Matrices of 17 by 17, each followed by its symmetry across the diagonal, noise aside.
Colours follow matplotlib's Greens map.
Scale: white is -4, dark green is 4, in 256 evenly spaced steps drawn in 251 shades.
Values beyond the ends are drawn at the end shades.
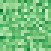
neither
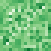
symmetric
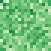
symmetric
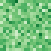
neither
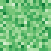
antisymmetric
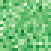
neither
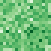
symmetric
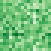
antisymmetric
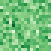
neither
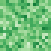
antisymmetric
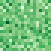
antisymmetric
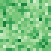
symmetric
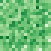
symmetric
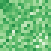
symmetric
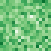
symmetric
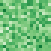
neither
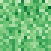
neither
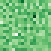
antisymmetric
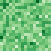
symmetric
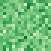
neither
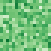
antisymmetric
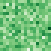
antisymmetric
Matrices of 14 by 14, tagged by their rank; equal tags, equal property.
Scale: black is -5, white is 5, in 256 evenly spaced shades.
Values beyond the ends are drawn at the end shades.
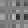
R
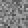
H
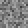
H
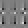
R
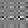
R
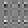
R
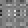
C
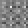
C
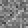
H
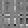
C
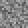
H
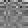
C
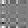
R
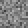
H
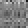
C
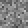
H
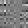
C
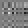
R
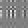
R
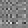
C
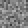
H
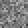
H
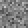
H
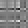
R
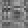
C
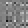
C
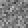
H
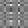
R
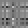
R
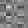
C
